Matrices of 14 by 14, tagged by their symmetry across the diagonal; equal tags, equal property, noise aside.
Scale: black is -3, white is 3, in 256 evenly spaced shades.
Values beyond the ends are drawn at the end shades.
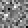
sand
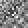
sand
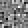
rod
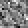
rod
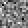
rod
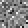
sand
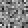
sand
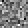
rod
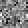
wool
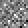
sand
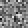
rod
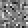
rod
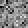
sand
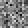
wool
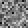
sand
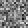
wool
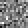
wool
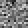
wool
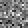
wool
